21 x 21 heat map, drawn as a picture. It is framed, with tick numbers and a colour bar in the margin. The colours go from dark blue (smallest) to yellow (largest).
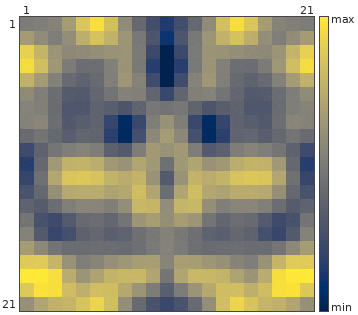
Histogram: bell-shaped. Ninth with the lowest average: top middle. Mirror symmetry: left to right.
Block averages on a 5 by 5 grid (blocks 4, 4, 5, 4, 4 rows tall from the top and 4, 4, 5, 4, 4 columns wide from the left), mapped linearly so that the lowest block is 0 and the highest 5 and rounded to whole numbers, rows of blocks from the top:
3 3 0 3 3 / 2 1 1 1 2 / 2 3 3 3 2 / 1 1 3 1 1 / 5 4 2 4 5
